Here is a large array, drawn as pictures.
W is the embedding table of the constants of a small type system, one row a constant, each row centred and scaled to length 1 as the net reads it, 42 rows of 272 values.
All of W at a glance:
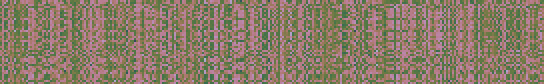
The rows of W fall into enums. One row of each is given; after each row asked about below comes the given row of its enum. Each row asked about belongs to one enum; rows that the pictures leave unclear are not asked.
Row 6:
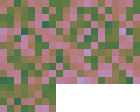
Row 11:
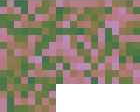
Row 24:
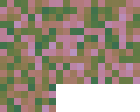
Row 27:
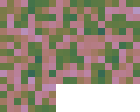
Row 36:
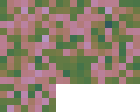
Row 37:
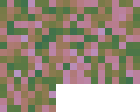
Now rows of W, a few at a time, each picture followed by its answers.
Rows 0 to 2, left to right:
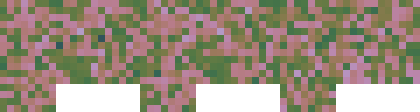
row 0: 36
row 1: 36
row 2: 37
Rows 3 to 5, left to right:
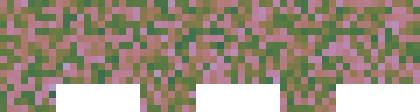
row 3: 27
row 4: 37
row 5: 11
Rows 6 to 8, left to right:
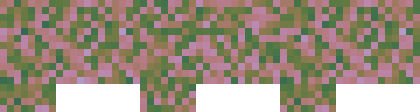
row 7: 11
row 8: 6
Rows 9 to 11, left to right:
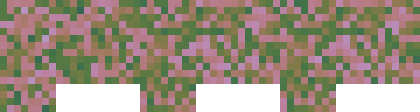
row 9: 36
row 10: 11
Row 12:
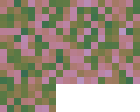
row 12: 6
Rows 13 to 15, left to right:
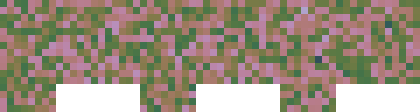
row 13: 11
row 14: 24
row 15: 36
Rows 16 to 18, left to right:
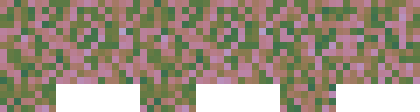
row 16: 6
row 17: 6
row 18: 24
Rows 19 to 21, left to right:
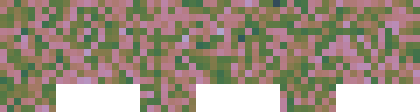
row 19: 6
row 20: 36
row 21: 11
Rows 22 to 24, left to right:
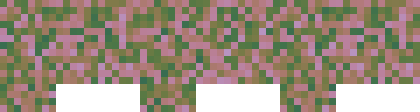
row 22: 24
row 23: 6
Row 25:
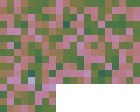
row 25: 27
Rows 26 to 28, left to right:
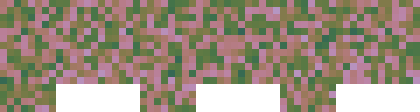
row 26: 6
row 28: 37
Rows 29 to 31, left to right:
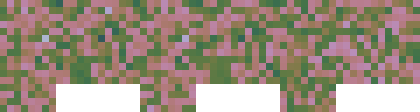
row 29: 36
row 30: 36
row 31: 11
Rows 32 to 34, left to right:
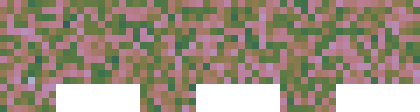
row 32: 27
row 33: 24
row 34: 11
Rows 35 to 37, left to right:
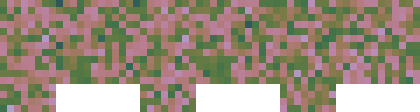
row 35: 36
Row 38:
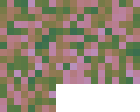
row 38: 37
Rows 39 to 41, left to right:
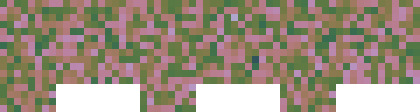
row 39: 24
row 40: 27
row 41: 37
